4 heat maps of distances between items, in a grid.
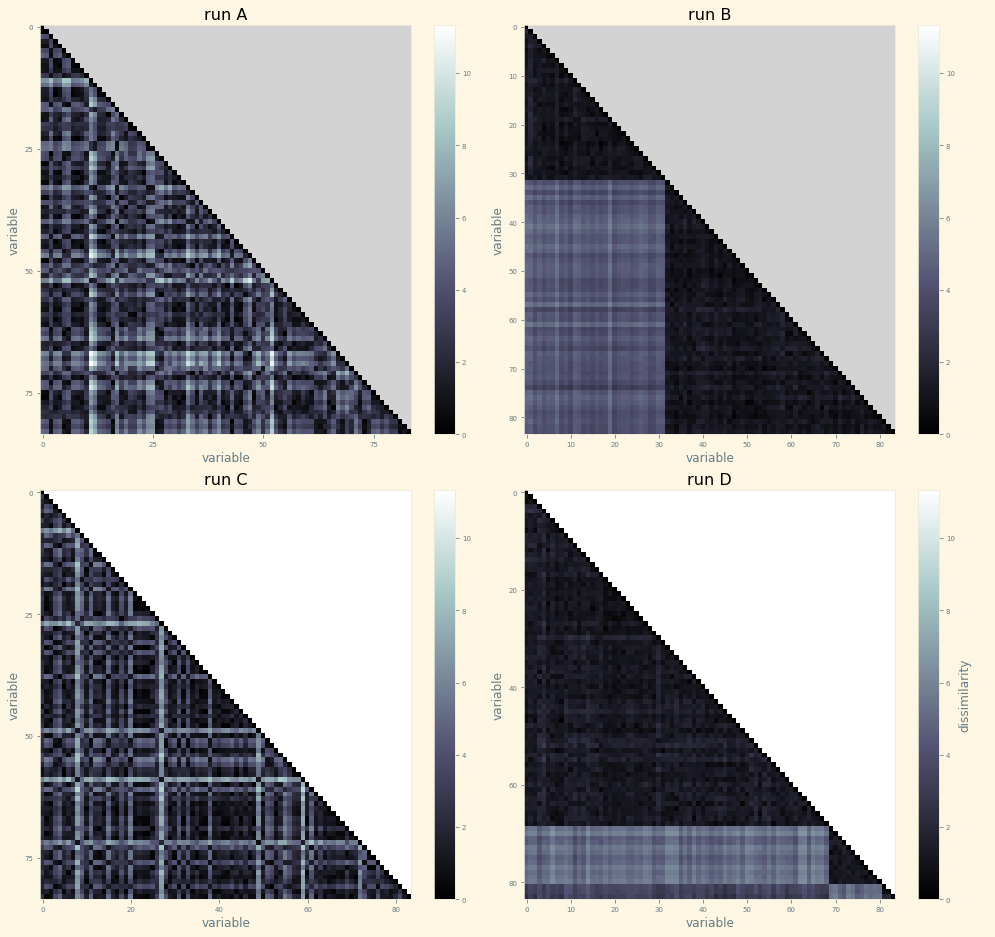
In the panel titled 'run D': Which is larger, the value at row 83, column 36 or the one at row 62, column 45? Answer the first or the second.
the first
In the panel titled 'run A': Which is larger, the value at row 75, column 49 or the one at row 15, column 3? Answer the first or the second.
the first
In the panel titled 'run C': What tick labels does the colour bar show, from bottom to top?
0, 2, 4, 6, 8, 10
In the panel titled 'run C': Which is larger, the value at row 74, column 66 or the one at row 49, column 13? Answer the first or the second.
the second
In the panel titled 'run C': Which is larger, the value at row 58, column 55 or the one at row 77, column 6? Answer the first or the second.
the first
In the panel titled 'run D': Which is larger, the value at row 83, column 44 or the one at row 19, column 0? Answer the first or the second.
the first
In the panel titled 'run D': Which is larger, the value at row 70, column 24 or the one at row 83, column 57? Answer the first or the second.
the first
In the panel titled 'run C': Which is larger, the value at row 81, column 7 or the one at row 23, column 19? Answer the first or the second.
the first
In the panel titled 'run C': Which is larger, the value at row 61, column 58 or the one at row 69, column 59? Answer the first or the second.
the second
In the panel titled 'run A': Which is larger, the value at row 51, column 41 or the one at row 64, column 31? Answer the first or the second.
the second
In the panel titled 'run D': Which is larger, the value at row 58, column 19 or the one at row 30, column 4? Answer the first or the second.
the second
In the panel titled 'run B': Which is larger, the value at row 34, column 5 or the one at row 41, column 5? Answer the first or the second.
the second
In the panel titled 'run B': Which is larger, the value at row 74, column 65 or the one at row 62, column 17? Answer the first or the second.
the second
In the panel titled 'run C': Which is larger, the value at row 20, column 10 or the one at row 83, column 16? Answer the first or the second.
the first
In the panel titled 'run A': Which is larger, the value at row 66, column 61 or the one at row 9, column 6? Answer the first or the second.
the second
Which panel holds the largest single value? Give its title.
run A
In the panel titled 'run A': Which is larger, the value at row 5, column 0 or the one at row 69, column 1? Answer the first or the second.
the second
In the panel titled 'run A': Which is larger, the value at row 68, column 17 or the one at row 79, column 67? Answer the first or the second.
the first
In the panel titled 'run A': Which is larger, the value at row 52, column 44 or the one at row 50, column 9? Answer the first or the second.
the first
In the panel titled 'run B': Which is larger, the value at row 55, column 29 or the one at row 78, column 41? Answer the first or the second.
the first
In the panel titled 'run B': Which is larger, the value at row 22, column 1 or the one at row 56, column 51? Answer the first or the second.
the first
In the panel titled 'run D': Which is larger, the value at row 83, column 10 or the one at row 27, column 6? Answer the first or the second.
the first
